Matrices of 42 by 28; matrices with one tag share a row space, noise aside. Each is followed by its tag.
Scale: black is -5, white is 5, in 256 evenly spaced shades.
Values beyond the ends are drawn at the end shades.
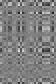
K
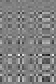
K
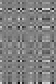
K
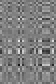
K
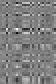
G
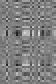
G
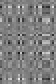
K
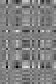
G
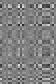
K
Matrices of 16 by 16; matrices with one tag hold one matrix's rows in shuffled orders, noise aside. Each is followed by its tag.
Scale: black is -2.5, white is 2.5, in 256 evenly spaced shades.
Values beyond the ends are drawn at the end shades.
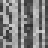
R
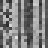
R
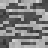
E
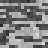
E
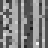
R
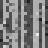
R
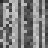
R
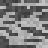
E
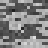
E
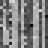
R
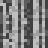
R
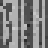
R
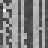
R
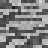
E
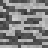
E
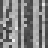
R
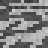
E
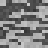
E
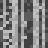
R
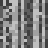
R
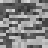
E
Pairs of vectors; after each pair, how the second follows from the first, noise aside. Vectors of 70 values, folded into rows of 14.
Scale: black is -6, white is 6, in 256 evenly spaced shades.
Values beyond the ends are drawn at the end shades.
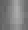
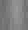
shrunk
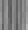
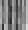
scaled up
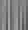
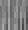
copied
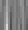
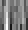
scaled up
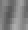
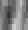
scaled up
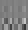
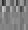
reversed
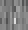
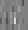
partly zeroed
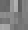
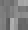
reversed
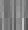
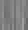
shrunk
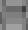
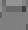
partly zeroed
